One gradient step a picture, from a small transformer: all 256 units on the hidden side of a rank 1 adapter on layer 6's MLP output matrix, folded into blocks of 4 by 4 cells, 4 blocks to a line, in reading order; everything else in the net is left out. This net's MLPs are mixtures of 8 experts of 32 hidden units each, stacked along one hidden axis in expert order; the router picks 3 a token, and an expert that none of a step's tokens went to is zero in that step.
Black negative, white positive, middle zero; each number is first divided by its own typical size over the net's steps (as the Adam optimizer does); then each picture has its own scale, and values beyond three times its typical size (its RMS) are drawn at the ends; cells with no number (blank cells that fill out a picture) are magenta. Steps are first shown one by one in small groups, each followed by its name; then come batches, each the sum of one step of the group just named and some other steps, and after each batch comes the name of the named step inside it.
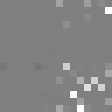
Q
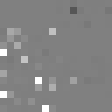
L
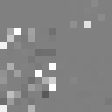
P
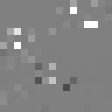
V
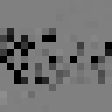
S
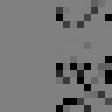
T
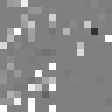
P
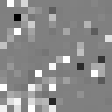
P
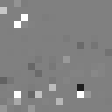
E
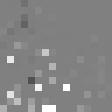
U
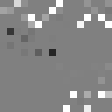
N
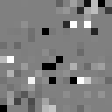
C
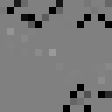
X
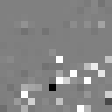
C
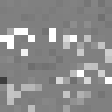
C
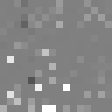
U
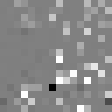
N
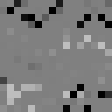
X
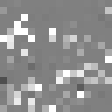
E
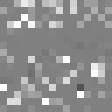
E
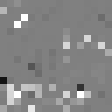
E
